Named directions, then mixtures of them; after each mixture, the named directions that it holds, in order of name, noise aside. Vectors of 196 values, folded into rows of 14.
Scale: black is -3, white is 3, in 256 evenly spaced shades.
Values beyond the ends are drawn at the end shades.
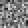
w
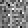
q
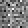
q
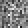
q, w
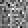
q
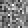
q, w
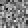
w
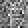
q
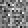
q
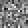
q, w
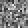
q, w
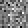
q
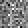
q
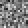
w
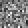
q, w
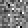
q
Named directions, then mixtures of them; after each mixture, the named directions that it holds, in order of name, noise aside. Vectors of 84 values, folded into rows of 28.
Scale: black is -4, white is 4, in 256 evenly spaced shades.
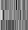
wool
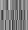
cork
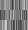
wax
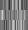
cork, wax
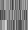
wax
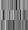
wax, wool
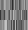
wax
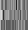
wool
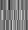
cork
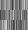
wax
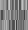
cork, wax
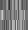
cork, wax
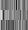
wool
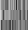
cork, wool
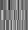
cork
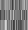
wax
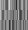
cork, wool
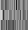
wool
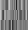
cork, wool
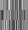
cork, wax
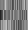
wax, wool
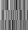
cork, wool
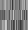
wax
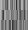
cork, wool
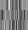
cork, wax
